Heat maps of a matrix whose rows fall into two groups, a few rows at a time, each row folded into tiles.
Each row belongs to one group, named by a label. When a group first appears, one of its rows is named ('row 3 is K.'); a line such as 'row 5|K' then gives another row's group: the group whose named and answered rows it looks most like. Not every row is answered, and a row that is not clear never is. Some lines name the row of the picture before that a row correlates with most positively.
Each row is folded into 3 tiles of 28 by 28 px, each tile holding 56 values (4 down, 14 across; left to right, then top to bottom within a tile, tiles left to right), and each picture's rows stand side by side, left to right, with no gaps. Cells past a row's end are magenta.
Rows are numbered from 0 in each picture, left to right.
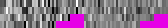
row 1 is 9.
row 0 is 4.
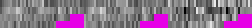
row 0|4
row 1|4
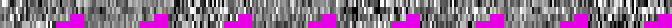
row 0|9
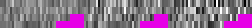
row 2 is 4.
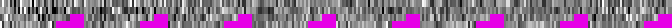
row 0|9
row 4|9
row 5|9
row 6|9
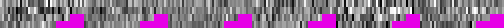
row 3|9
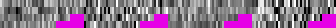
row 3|4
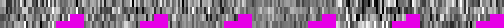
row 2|9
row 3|4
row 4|9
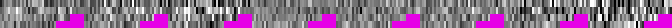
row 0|4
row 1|4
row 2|4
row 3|9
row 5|4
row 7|9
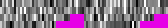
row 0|9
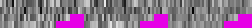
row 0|9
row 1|9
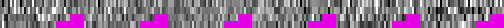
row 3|4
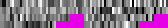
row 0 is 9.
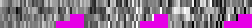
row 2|4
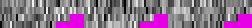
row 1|9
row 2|4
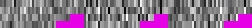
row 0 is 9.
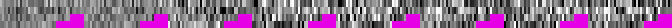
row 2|9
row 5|4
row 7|4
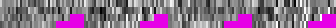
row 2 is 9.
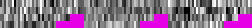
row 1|9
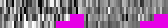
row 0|9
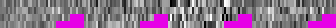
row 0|4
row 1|9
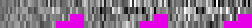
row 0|4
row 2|4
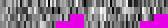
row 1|4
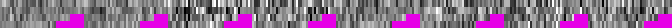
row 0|9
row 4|9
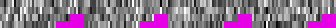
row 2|4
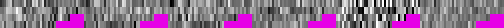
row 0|4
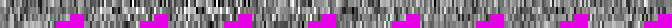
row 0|9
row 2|4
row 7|9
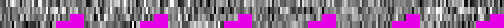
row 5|4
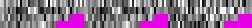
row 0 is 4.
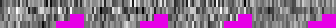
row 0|4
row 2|4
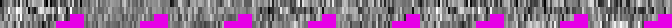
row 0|4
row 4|4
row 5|4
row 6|9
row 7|9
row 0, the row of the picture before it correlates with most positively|0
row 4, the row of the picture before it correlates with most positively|1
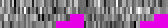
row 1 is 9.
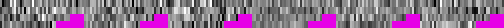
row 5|9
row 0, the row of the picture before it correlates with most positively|1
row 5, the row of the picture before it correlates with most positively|0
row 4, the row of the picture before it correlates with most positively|0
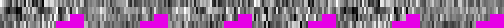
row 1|4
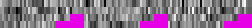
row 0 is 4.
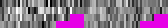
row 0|4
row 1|4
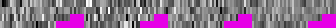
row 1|9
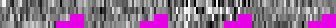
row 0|9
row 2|4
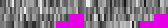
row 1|9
